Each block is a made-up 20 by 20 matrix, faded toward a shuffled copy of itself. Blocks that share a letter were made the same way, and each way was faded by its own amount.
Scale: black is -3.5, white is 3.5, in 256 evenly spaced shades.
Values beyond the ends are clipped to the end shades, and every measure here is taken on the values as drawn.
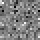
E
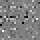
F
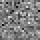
E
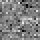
E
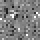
F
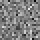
E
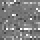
F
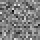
E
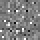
F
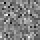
E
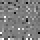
F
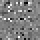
F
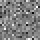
E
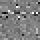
F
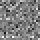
E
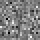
E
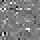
F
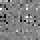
F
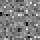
F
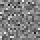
E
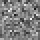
E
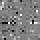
F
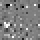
F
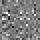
F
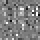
F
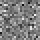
E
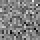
E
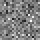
E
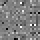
F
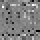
F
